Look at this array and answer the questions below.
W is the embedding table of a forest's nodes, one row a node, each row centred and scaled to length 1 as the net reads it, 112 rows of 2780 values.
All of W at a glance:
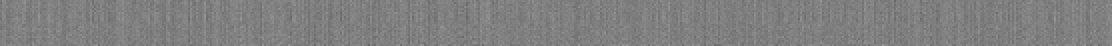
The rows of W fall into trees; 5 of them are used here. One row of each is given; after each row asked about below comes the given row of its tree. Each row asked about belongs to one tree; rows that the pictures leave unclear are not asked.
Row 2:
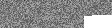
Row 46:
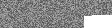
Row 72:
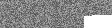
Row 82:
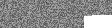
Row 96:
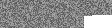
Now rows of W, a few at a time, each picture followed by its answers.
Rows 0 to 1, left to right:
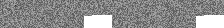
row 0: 46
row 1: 72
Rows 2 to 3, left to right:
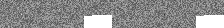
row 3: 46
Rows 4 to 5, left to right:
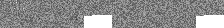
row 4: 2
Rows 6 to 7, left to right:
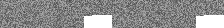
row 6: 72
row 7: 46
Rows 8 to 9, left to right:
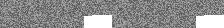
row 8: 82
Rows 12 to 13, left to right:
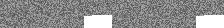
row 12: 82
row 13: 82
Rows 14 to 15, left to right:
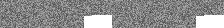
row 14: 72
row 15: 2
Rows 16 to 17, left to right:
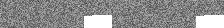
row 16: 96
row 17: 82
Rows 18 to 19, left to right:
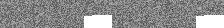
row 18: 72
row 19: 72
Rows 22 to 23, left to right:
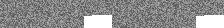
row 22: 82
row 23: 96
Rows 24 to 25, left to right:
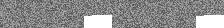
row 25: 46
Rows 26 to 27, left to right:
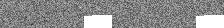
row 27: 82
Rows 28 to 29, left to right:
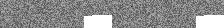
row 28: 82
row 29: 72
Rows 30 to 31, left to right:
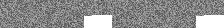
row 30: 46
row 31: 46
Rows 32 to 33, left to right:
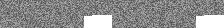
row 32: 2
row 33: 46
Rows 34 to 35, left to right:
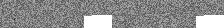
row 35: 82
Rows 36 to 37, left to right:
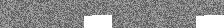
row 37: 72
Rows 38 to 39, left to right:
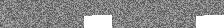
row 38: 46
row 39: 46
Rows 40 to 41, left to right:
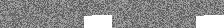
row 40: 82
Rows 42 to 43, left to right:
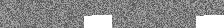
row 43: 46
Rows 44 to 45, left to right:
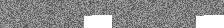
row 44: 46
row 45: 46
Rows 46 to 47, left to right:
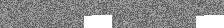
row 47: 72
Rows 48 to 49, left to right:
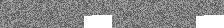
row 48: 46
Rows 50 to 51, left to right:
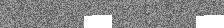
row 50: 46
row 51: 72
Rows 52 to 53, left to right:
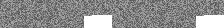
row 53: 46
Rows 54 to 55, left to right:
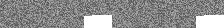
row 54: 82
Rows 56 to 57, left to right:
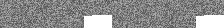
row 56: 82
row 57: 72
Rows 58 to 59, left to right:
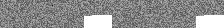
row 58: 46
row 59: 82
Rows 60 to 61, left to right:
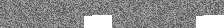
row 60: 96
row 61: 46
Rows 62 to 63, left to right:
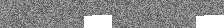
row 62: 82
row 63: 96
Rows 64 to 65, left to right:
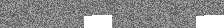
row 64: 82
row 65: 96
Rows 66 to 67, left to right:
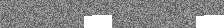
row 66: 72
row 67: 96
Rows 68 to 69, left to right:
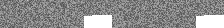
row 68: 96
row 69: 46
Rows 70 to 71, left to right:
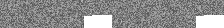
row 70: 82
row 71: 72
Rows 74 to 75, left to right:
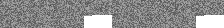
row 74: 72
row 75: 96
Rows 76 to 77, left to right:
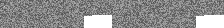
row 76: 96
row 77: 82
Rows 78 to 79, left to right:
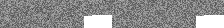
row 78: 82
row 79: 46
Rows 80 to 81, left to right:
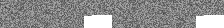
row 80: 46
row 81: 46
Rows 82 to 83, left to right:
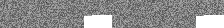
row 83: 46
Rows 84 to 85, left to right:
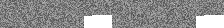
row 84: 96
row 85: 2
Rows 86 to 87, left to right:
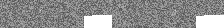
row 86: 96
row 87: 46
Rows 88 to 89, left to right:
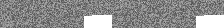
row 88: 46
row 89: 82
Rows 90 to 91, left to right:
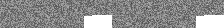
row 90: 72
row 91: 2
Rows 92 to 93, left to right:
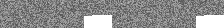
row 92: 82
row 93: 72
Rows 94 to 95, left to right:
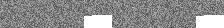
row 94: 72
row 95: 72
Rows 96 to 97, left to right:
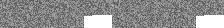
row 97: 96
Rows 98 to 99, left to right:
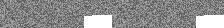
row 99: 46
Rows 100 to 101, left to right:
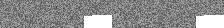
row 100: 2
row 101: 46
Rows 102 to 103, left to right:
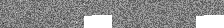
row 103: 46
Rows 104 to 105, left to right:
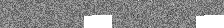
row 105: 2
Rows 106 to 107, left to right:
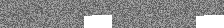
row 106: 82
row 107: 82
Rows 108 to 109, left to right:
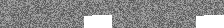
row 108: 82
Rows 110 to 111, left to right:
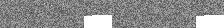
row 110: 72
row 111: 96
